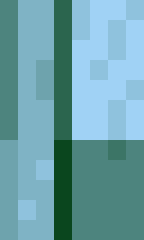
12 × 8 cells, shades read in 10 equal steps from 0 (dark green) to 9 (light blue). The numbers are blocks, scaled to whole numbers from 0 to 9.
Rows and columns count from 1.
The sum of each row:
54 54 55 54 54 55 55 35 37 36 37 36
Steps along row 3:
up same down up same down up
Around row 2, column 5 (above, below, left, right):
8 9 2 9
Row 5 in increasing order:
2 4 6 7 8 9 9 9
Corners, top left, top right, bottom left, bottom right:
4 8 6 4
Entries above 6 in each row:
6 6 6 5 5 6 6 2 2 2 2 2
